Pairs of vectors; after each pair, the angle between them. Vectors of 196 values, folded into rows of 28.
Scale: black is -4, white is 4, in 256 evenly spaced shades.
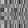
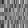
nearly opposite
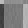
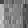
nearly opposite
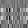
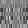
nearly opposite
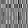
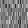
partly aligned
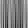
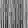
nearly parallel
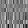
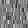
partly aligned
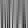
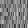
orthogonal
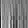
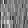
partly aligned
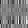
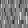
partly aligned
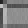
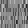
orthogonal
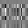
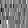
orthogonal
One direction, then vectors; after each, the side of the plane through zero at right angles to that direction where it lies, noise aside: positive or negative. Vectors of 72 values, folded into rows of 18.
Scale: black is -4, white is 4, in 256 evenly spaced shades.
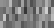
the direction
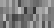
positive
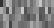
positive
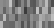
positive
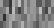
negative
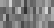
positive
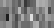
positive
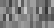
negative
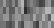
positive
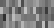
negative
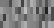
negative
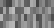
negative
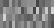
positive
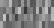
positive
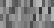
positive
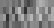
positive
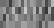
negative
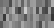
negative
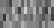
negative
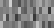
positive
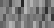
negative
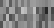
negative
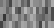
negative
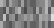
positive
